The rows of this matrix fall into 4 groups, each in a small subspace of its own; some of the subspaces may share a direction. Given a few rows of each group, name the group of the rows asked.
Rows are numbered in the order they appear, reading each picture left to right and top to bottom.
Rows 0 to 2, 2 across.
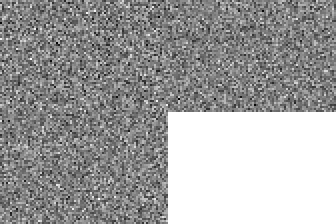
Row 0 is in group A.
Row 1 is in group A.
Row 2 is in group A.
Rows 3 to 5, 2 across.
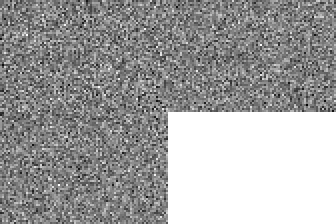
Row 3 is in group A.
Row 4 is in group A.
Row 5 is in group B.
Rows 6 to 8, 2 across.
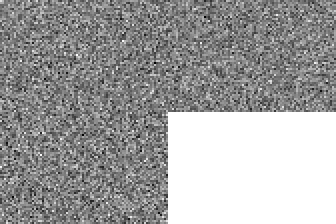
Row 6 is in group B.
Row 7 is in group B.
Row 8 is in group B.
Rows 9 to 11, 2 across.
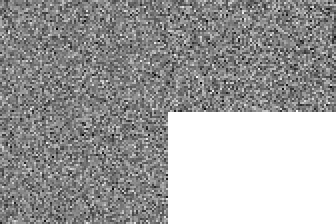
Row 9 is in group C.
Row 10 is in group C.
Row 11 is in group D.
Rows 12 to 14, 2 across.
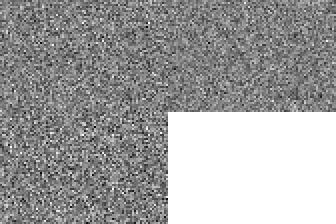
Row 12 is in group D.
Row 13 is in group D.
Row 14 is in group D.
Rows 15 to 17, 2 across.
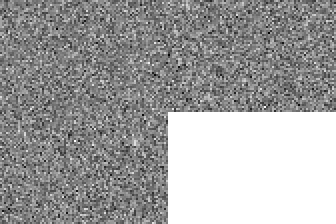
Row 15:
C
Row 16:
B
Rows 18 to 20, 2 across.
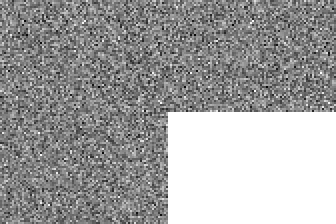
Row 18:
A
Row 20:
C
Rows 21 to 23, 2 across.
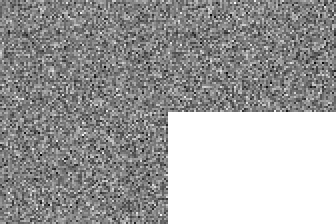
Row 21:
B
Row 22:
B
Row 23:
C
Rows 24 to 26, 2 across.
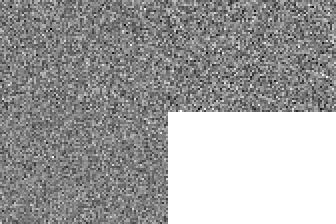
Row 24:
D
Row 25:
C
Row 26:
D
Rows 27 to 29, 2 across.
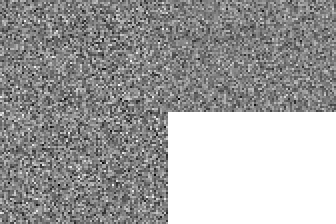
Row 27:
A
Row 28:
A
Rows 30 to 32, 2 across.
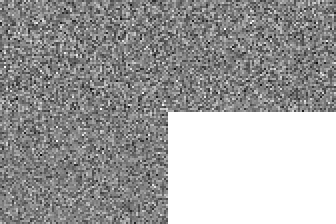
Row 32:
D
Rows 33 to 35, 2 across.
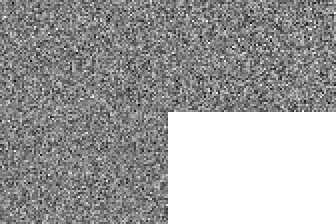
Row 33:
A
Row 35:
A
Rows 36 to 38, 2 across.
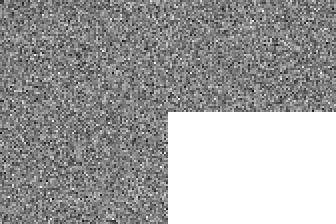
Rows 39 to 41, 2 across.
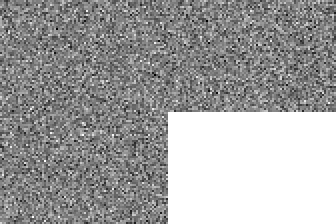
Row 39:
C
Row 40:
C
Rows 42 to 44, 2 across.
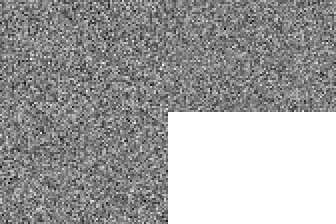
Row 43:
C
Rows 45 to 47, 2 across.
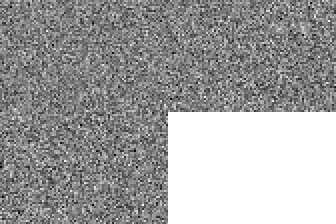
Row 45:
D
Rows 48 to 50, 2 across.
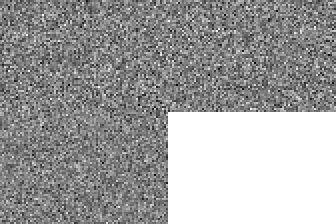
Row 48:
A
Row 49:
D
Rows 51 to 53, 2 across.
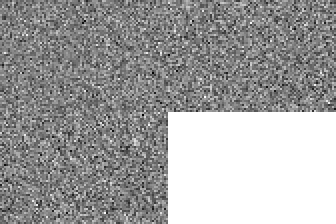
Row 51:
A
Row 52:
B
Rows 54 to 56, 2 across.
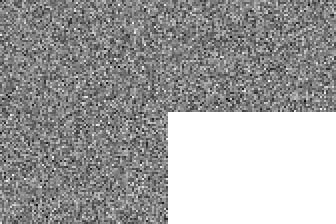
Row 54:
D
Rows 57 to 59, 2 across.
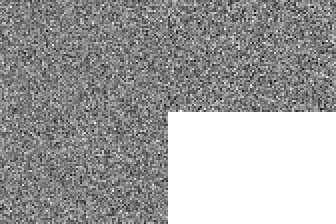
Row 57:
D
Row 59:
A
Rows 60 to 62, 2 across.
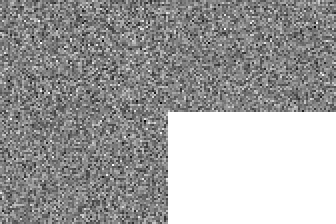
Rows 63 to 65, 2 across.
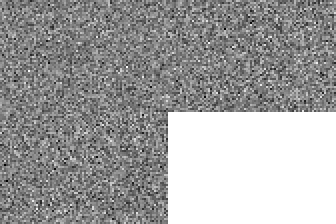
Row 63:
A
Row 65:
D
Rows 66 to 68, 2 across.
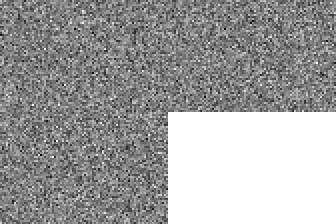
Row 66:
D
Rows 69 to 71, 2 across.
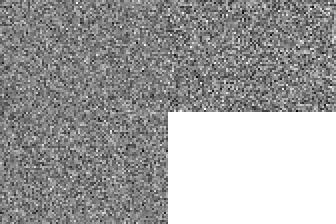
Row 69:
D
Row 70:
C
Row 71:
B
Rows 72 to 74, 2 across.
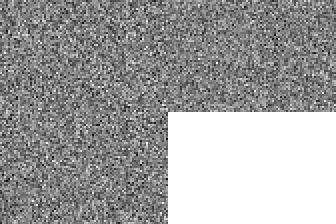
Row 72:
B
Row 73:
A
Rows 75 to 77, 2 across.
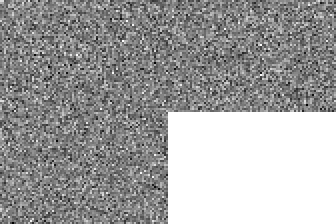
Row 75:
B
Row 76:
A
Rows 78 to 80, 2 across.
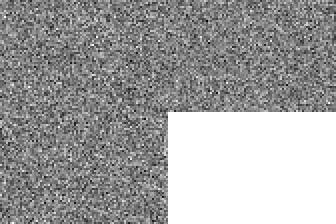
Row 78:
A
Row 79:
C
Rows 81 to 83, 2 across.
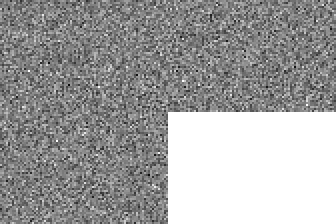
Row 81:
A
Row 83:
C
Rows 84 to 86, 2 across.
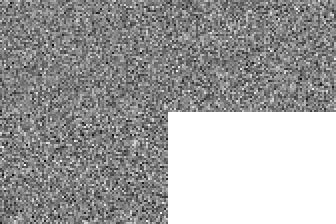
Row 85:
B
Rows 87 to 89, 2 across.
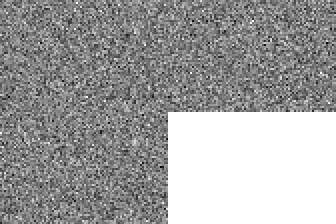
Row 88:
A
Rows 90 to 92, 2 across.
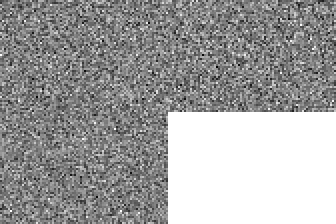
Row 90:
B
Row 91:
B
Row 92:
A
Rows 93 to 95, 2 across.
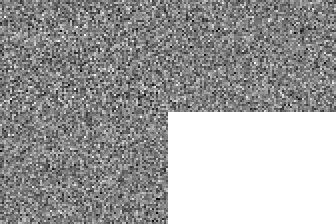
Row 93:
A
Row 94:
D
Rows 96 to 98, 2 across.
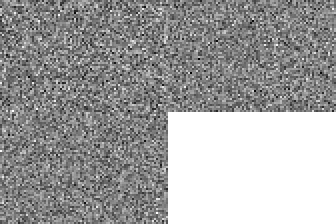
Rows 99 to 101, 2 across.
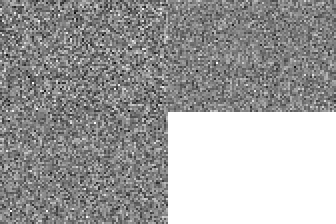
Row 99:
C
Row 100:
A
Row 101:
A
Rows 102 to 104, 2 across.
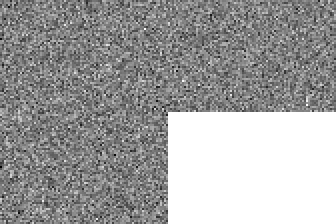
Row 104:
B
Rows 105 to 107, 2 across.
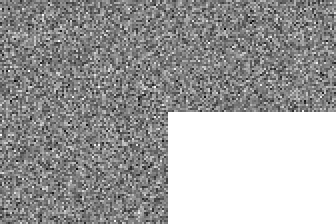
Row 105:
A
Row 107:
A
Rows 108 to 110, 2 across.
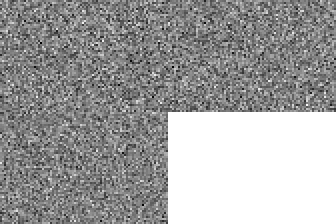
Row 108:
A
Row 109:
B
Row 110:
B
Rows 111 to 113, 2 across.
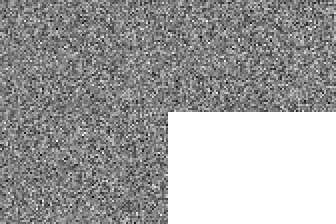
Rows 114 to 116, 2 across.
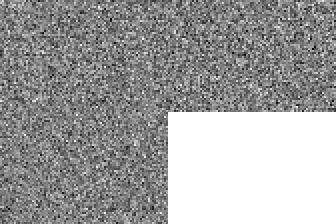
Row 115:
B
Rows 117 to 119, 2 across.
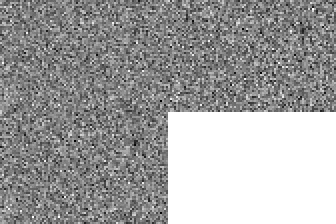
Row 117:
D
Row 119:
D
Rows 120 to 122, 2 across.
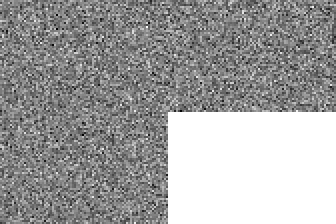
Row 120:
D
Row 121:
C
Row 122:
D
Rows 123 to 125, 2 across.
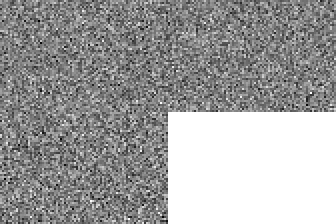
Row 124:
B
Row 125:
B
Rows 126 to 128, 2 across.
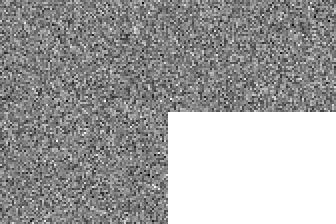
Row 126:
D
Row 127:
D
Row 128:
C
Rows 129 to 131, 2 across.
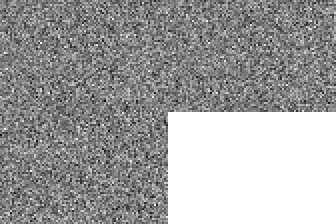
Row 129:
D
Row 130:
C
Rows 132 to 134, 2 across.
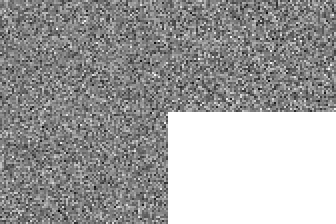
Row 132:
C
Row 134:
B
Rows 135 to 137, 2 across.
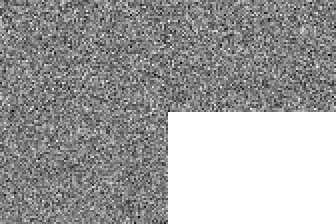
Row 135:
C
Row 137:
A
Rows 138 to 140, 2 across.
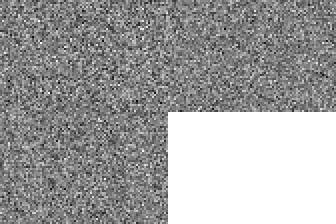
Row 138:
C
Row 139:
C
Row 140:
B
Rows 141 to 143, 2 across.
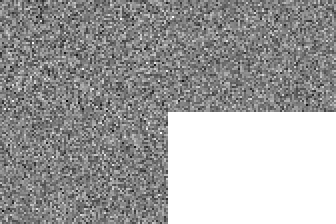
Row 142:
A
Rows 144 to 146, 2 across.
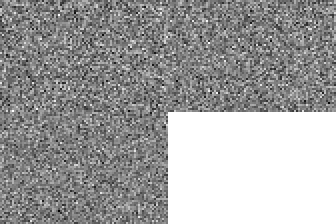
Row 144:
C
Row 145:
C
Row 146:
B
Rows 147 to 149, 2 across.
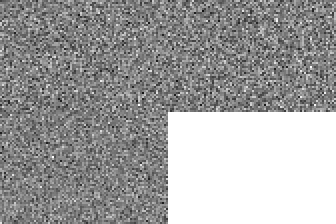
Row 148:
D
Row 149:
D
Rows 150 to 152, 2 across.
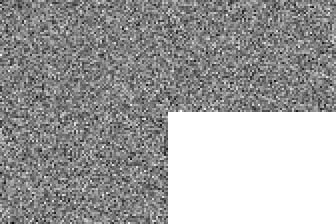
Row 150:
B
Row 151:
C
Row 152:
C
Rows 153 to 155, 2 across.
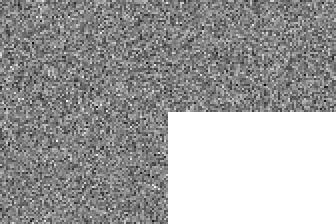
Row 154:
A
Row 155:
C
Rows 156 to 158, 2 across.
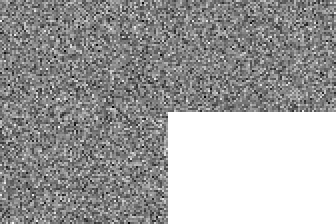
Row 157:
B
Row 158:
C
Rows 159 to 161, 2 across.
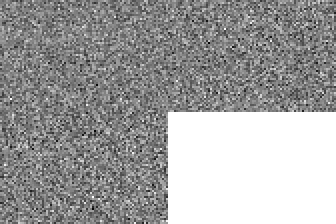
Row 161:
A
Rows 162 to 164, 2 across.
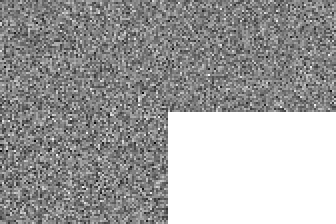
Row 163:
D
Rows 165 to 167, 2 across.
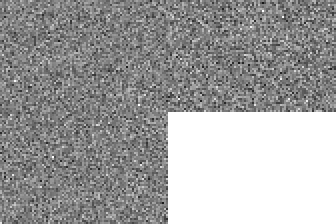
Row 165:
A
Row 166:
A
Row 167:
D
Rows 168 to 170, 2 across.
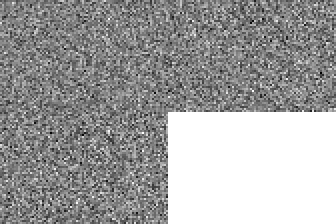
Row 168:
A
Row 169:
A
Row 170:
D
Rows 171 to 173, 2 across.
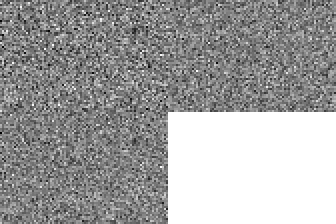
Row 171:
D
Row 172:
A
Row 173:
D
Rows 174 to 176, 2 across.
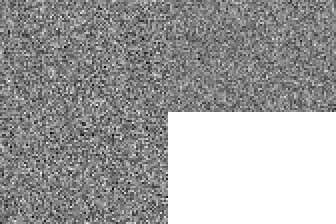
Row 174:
B
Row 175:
A
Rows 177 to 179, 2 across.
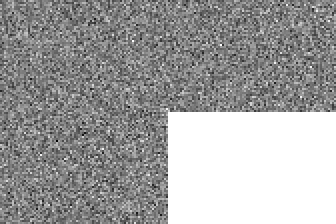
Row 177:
A
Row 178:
D
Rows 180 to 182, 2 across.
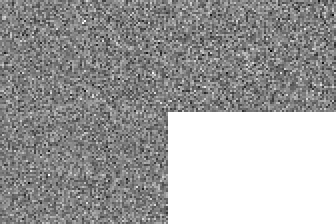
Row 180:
A
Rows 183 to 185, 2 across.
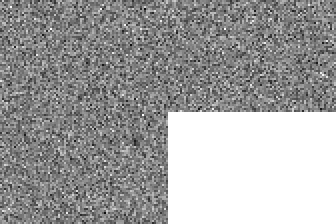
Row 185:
D
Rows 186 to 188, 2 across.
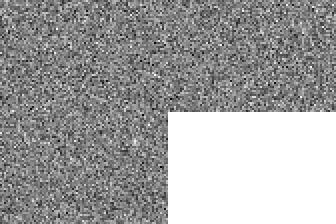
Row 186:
C
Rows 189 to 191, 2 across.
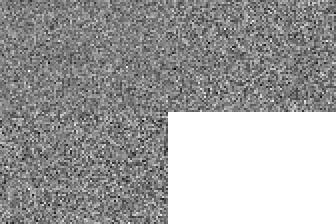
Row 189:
A
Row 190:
D
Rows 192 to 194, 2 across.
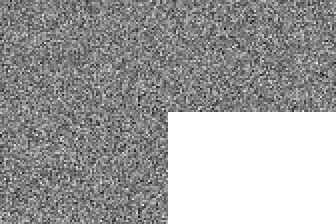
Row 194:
B
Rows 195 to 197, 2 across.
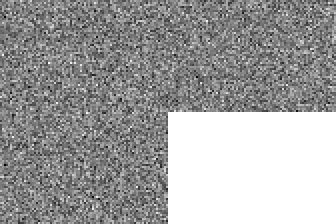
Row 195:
A
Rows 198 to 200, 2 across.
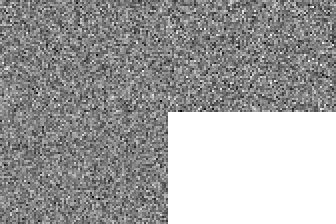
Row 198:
D
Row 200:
A
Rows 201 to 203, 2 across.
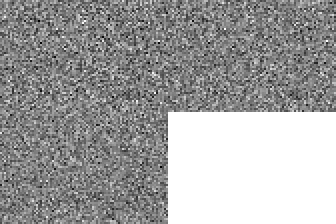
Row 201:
A
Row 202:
D
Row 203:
D
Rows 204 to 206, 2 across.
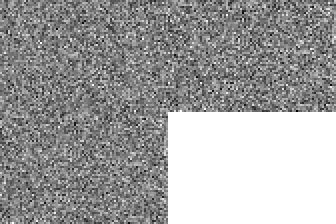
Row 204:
B
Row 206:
C
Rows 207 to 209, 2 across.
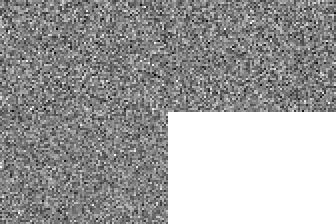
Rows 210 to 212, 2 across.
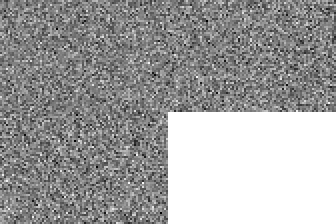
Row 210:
C
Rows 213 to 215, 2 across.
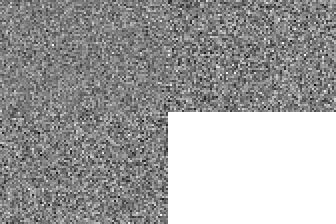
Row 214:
B
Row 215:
C
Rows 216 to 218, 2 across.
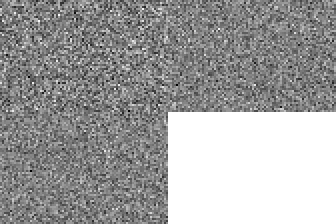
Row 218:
A
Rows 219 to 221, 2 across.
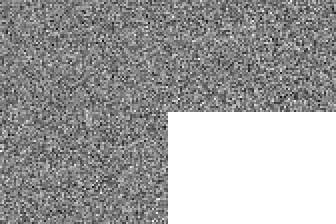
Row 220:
A
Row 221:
A
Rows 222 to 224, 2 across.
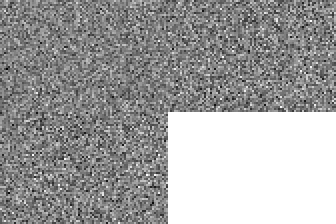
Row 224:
B
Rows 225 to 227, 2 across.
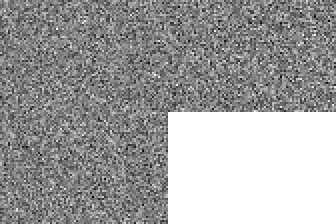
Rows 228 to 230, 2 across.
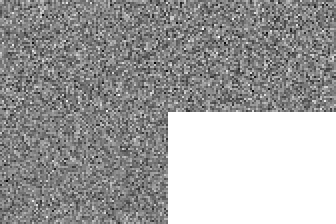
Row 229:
A
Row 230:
D
